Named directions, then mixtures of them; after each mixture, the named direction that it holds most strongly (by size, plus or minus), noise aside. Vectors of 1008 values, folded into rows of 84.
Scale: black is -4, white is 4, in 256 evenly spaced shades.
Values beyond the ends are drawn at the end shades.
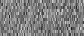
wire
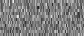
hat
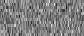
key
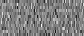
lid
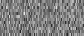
wire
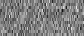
wire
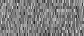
lid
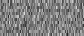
hat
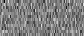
lid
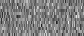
lid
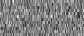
hat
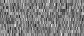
key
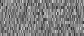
wire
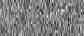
key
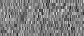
wire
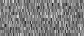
hat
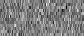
key
